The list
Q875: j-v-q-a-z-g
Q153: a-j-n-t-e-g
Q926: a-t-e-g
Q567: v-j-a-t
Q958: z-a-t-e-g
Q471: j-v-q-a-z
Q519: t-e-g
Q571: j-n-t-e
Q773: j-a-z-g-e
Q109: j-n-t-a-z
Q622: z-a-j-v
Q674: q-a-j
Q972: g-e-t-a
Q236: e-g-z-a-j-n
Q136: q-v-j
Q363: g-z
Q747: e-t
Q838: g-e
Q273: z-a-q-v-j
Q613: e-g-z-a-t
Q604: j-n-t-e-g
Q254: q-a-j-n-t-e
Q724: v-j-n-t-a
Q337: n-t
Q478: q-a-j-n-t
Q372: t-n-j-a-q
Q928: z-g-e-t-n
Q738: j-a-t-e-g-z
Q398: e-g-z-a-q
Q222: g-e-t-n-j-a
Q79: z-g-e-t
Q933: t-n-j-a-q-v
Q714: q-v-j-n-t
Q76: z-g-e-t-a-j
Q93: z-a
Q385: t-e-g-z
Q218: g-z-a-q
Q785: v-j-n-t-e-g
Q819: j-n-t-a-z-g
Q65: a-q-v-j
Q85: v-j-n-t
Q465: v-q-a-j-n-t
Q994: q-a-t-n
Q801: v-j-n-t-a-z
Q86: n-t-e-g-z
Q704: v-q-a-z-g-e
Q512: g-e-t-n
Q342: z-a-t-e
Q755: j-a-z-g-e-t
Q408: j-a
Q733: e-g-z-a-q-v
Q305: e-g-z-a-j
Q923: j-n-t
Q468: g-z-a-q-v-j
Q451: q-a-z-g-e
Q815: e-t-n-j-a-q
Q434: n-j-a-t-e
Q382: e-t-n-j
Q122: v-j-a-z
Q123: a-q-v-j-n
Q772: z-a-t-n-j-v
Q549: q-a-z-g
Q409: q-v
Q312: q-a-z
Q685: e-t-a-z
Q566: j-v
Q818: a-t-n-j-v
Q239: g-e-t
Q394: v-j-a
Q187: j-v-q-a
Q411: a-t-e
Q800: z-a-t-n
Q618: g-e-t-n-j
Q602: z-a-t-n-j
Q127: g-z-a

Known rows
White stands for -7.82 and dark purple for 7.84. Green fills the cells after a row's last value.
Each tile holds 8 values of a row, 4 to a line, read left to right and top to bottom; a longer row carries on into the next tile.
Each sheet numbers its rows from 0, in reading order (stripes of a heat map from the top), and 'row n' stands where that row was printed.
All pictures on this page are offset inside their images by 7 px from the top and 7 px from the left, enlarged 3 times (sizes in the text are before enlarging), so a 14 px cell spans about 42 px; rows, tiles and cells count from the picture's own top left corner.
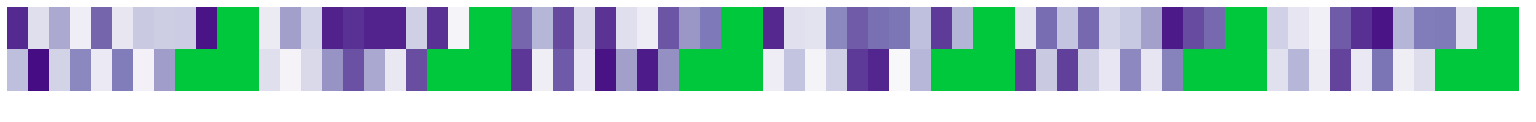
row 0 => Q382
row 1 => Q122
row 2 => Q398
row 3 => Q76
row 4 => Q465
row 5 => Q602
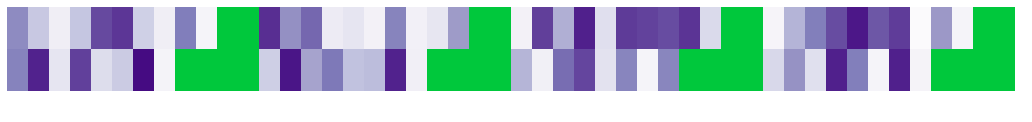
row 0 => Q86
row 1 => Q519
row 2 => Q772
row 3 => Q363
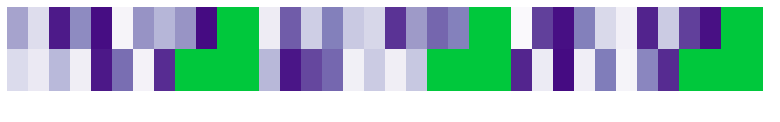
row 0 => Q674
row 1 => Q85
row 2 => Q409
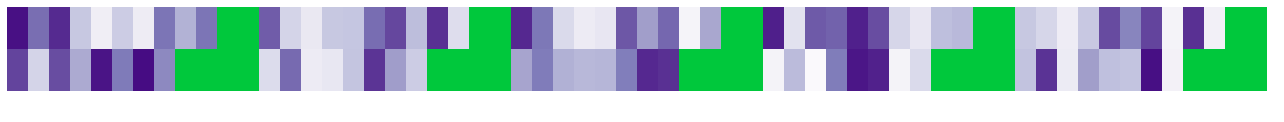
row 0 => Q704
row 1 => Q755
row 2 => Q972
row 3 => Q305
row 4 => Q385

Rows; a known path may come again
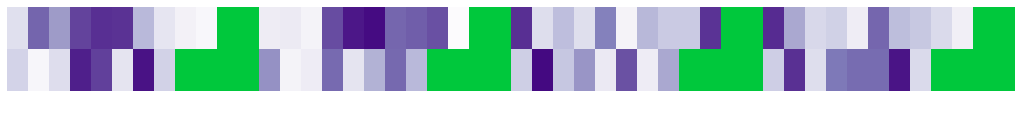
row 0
Q127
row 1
Q109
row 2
Q382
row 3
Q958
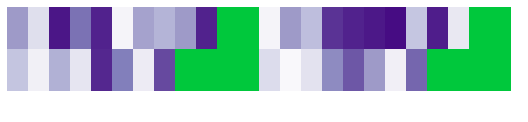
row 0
Q674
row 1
Q122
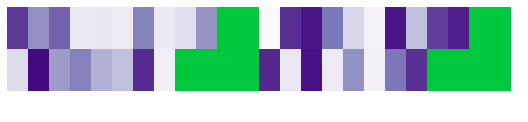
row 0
Q519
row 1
Q409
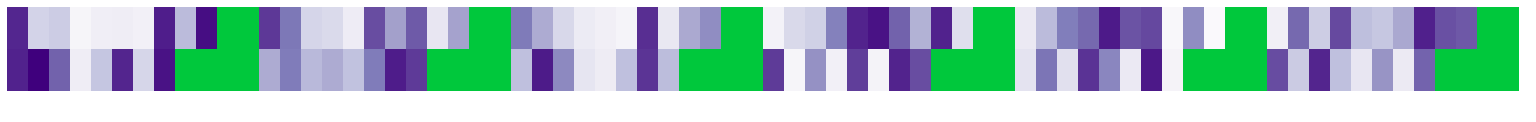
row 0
Q254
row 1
Q972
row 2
Q239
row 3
Q312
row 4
Q363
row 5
Q465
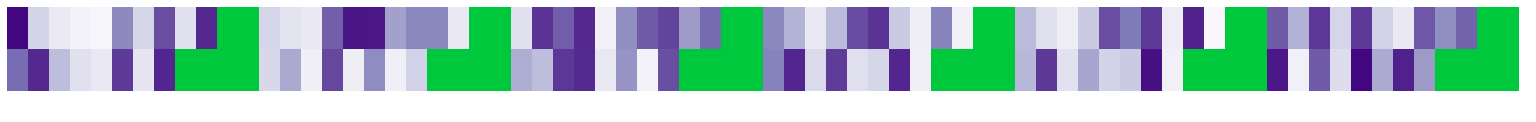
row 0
Q434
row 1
Q602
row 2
Q818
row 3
Q86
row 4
Q385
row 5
Q398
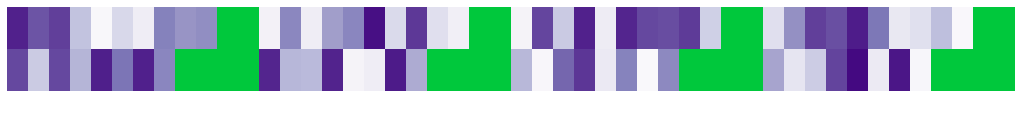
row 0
Q704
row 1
Q800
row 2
Q772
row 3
Q549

